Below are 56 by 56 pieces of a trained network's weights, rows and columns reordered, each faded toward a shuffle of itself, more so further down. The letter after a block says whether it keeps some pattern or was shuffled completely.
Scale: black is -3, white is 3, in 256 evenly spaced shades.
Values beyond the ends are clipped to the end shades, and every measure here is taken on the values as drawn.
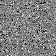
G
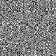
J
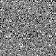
J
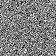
G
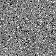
G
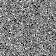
G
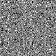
J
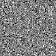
J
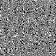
J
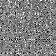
J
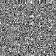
J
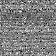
J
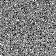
G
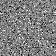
G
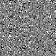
J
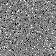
G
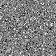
G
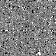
J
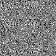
J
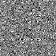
J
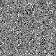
J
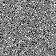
G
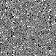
J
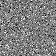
G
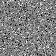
G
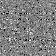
J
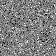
G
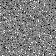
G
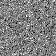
G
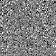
J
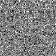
J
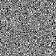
J
